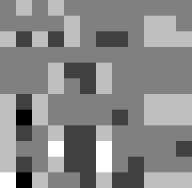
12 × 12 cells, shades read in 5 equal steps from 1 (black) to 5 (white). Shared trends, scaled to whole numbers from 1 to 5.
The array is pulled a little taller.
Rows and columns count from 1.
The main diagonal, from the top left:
3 3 4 3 2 2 3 2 3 3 3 4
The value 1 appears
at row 8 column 2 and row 12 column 2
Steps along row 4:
same same same same same same same same same same same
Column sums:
44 29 40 42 34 30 43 33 34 41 41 39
